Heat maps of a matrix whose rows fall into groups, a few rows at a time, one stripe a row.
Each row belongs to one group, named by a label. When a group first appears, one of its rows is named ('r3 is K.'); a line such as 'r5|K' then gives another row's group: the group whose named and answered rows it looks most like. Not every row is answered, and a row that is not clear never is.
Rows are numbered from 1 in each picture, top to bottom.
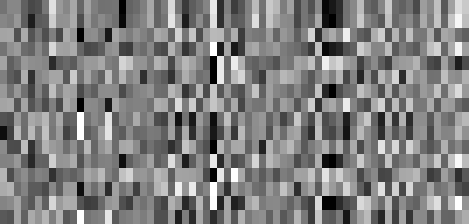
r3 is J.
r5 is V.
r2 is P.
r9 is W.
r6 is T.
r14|J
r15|P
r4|P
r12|P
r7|P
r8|J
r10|W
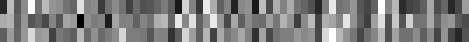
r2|J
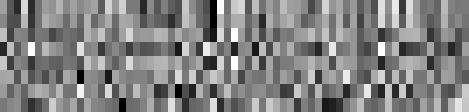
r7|W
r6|J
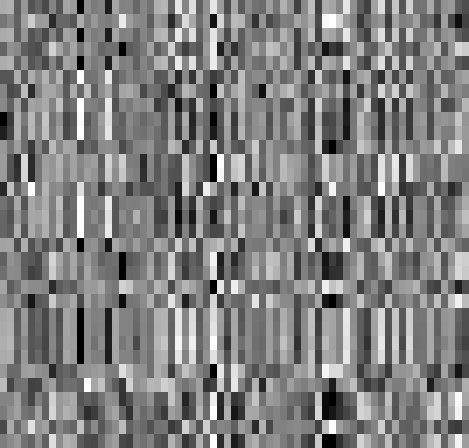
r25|J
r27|V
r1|J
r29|P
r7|T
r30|P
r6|W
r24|J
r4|P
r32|P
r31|V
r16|W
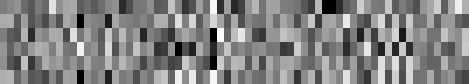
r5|T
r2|J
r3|T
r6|J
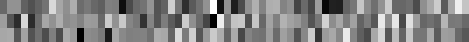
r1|P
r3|J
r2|T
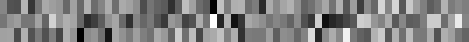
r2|P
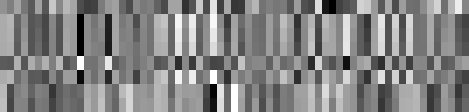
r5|W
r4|J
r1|P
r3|J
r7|V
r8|V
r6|J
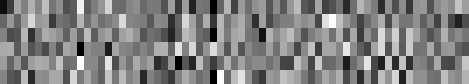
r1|W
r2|V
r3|T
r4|J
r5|W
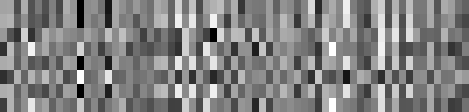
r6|W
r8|V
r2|J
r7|J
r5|J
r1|J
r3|T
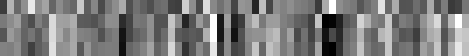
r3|P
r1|V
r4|P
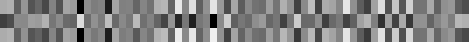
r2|W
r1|J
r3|J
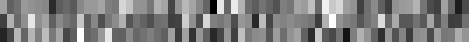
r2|V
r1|V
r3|W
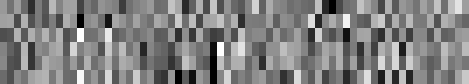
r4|T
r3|W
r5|T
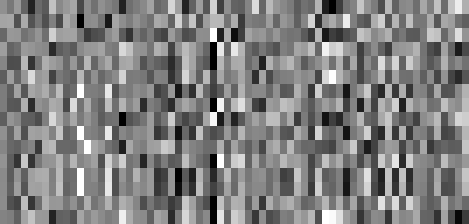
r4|V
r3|P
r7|W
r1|P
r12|T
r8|T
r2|J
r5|T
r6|V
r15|T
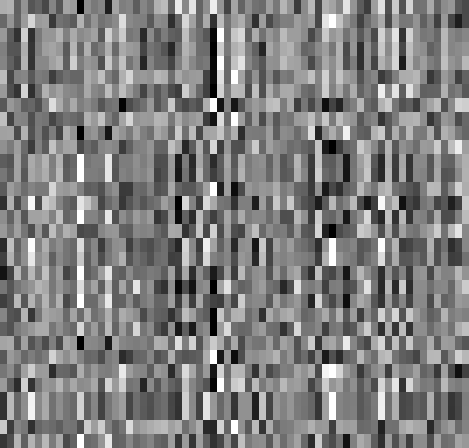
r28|T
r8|P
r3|T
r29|V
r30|V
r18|V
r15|V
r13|W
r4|T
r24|W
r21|W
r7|T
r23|T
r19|V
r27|V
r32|W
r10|J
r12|W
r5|T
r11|P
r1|J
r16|W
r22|W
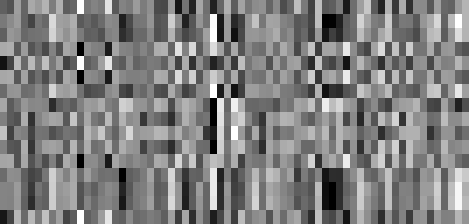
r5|W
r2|P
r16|W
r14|P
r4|J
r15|P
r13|P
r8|V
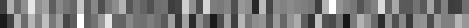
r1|V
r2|W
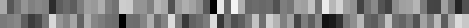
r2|P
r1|V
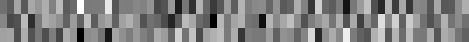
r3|J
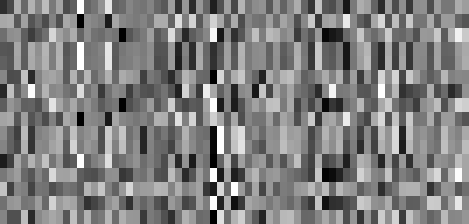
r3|P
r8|P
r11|T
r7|V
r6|T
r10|T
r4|W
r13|P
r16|T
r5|W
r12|W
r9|J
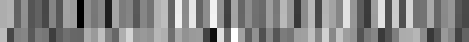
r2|J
